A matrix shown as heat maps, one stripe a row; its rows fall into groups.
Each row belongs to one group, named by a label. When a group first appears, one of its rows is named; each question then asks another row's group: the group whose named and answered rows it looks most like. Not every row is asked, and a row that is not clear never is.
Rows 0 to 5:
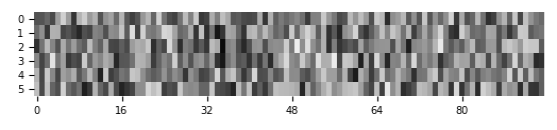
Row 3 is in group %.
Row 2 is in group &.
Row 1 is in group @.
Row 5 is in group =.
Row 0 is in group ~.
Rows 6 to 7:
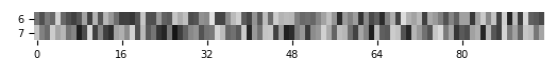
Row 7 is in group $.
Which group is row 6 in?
%
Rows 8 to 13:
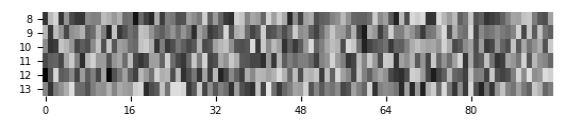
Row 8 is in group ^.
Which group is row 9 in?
&
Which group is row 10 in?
$
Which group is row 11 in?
~
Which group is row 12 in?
^
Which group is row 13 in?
@
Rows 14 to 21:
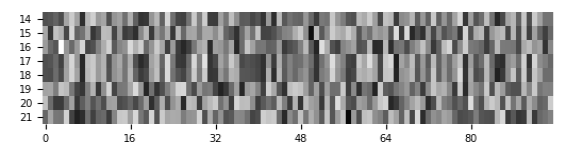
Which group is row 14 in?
~
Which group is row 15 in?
=
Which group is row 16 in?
$
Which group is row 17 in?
~
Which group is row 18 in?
~
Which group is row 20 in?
^
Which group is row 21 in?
@
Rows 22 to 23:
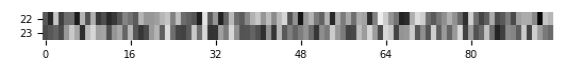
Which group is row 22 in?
^
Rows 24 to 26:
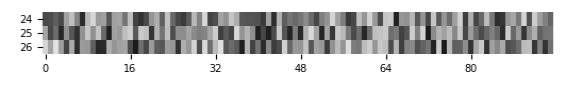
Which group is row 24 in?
~
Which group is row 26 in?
=
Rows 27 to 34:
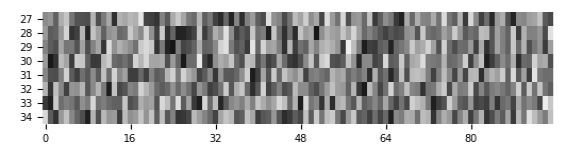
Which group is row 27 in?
@
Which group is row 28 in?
$
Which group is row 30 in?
$
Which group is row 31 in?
%
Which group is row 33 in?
^
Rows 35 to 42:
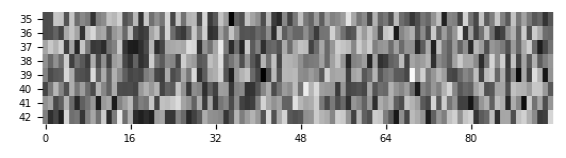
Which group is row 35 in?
=
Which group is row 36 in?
~
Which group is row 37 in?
=
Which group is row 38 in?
%
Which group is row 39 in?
%
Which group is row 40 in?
&
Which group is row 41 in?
@
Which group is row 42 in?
^
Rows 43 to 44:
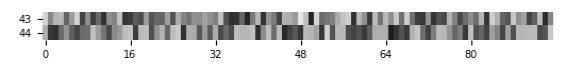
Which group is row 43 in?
=
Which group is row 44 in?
^
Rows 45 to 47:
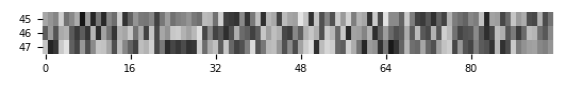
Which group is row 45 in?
=
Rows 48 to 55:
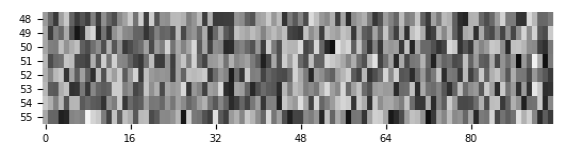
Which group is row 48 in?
@
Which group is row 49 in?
^
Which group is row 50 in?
=
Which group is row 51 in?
%
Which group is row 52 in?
=
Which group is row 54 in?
=
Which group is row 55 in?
^
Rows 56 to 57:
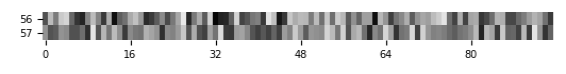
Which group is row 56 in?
@
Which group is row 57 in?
%
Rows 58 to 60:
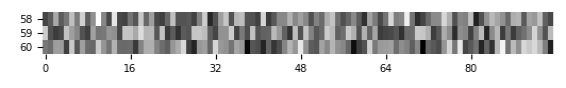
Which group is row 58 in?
&
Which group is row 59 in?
$
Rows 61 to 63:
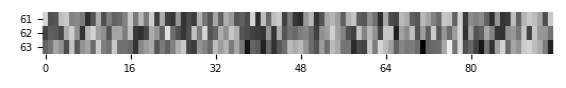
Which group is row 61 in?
$
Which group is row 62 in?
~
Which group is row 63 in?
&
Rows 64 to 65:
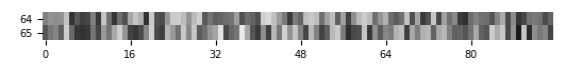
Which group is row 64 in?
@
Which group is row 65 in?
%
